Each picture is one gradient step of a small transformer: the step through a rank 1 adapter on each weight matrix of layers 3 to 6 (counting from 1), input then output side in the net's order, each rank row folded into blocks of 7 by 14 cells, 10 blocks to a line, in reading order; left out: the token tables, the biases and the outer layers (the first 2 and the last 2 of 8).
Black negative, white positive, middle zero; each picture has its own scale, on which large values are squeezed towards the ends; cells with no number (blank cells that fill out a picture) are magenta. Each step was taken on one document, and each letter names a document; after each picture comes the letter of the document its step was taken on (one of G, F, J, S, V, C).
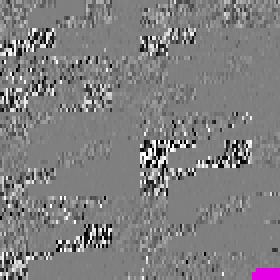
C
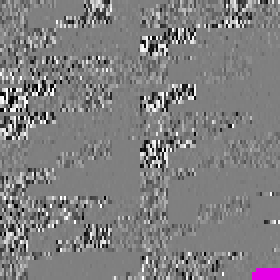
C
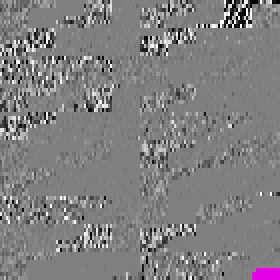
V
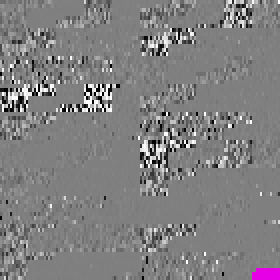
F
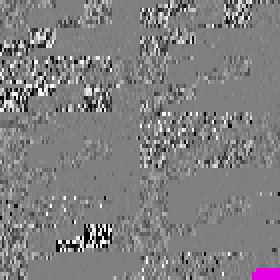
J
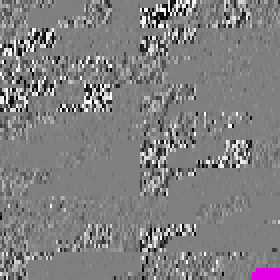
C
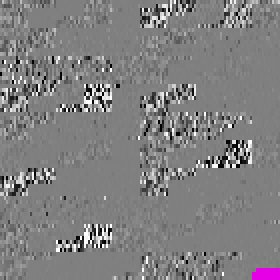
V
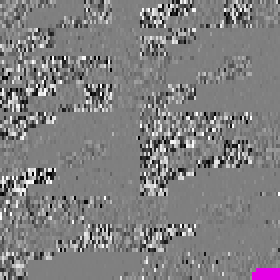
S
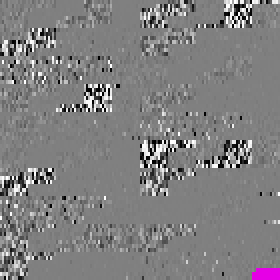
F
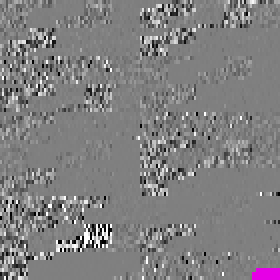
S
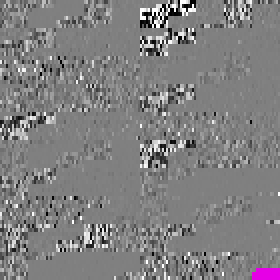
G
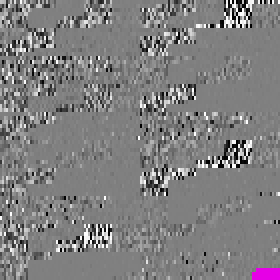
S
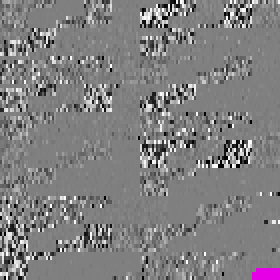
F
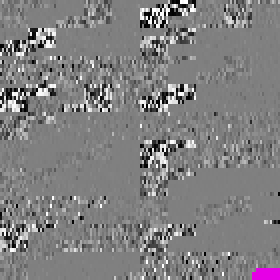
G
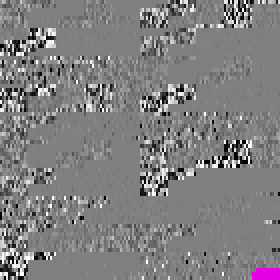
G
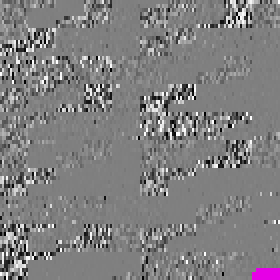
V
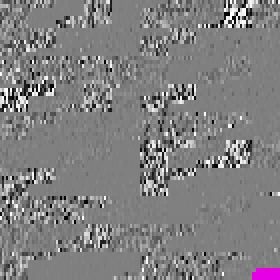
V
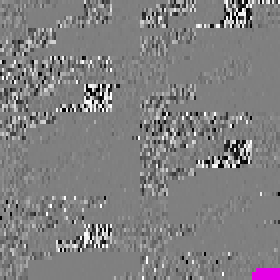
S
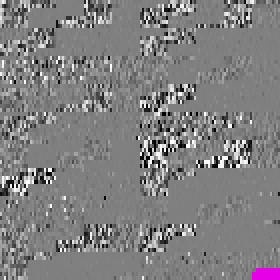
J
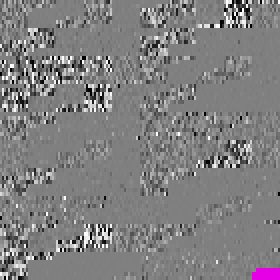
S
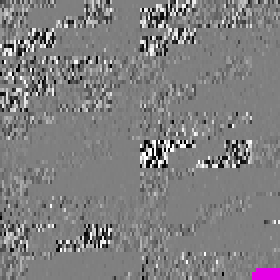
C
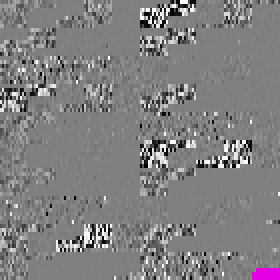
G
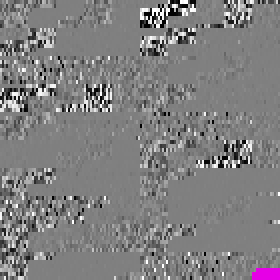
G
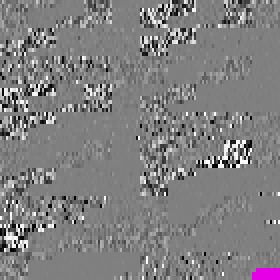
S
